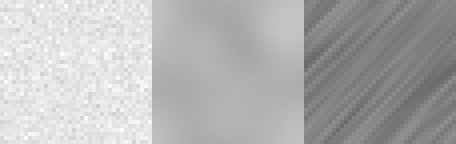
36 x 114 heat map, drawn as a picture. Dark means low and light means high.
It is made of 1 by 3 panels. Panel 1,1: very high, fine-grained, faint in contrast. Panel 1,2: high, smooth, faint in contrast. Panel 1,3: middling, slanting up to the right, faint in contrast.
